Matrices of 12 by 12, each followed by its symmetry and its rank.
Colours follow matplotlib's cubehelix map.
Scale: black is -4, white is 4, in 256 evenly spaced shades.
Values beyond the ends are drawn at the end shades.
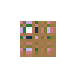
symmetric, rank one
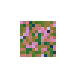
neither, full rank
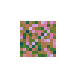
antisymmetric, full rank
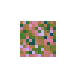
antisymmetric, full rank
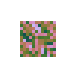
antisymmetric, full rank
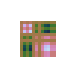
symmetric, rank one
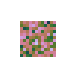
neither, full rank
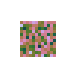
neither, full rank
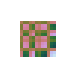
symmetric, rank one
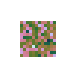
neither, full rank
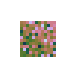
antisymmetric, full rank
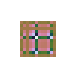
symmetric, rank one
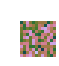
neither, full rank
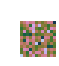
antisymmetric, full rank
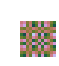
symmetric, rank one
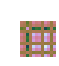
symmetric, rank one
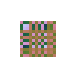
symmetric, rank one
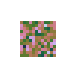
antisymmetric, full rank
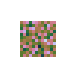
antisymmetric, full rank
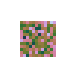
neither, full rank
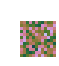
antisymmetric, full rank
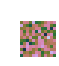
neither, full rank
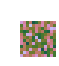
neither, full rank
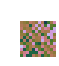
antisymmetric, full rank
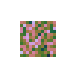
neither, full rank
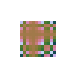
symmetric, rank one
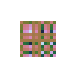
symmetric, rank one
